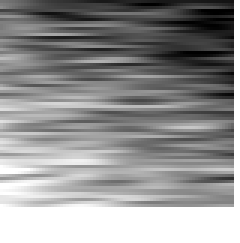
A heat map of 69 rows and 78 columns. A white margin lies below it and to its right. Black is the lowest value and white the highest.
Streaks run across, left to right. The bottom left is the ninth with the highest average. The top right is the ninth with the lowest average. On average the colour sits 50% of the way up the scale. Values rise toward the bottom left.
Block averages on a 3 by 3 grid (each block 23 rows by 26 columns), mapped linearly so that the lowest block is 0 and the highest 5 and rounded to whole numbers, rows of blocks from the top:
210 / 332 / 543
